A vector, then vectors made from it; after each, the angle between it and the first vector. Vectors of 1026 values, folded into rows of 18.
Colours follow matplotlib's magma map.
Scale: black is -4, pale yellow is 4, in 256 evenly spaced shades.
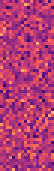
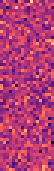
partly aligned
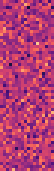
nearly parallel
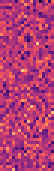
nearly parallel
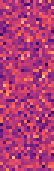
nearly opposite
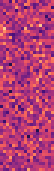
partly aligned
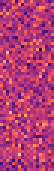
partly aligned
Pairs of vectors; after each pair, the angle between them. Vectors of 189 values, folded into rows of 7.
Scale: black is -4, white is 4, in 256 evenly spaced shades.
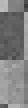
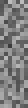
orthogonal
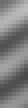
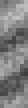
nearly parallel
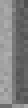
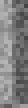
nearly parallel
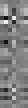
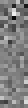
partly opposed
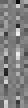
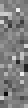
orthogonal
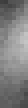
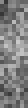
partly aligned
